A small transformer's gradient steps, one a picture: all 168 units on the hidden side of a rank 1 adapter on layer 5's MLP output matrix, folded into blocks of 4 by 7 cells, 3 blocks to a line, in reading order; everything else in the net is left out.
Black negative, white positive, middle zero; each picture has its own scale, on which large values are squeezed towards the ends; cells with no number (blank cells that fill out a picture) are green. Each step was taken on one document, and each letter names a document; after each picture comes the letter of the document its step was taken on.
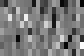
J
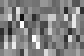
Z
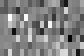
J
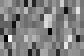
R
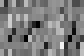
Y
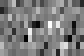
Y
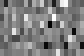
J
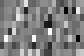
R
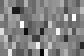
Z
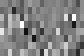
Z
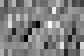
Y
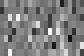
Y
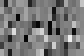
Y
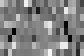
R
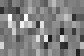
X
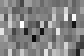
Z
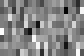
Z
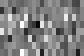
Z
